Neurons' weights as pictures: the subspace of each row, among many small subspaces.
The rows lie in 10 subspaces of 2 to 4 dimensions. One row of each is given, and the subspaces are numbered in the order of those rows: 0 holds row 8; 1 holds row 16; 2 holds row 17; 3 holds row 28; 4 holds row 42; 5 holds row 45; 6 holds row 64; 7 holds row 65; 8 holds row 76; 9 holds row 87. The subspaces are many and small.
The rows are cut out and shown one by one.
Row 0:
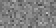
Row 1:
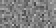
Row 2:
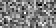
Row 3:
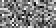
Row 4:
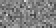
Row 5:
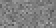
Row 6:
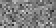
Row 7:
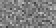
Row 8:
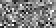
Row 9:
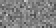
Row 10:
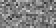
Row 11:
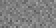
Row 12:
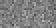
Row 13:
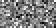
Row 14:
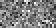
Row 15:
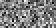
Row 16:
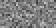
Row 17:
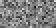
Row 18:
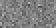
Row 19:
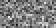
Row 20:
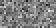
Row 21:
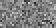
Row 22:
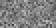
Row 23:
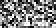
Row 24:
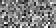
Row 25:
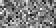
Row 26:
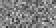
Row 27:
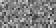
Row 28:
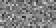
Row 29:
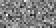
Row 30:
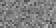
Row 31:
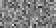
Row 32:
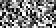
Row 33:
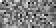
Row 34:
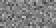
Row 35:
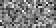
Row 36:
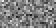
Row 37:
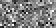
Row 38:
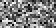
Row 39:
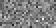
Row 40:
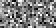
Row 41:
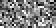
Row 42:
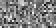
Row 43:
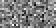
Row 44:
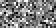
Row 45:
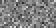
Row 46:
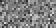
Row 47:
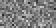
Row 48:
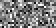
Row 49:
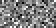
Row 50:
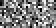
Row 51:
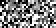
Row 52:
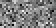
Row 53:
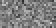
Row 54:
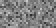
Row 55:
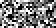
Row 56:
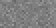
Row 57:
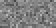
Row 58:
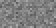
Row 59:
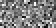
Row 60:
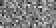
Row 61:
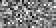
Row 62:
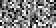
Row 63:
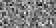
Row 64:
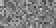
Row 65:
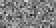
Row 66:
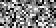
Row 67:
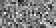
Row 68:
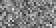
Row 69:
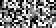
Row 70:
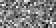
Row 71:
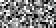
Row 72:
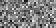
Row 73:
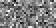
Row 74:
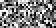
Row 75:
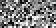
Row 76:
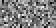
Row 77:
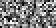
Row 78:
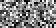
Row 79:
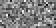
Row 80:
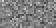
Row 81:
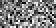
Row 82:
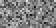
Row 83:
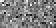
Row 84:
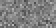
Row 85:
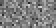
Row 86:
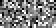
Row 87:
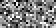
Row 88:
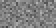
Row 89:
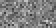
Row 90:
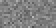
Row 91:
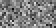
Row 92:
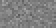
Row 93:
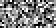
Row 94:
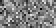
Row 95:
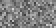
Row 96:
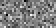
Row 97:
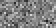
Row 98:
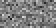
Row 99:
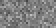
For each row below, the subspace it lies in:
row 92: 8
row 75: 8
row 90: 8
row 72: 1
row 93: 7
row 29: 7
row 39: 7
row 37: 0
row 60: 6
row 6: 0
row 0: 4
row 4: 7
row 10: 3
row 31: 2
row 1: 8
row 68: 6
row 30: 3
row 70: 3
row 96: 7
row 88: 1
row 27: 5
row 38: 4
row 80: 8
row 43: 8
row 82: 2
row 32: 6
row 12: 8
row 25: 6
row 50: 6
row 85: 6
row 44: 9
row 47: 1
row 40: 4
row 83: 8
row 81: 1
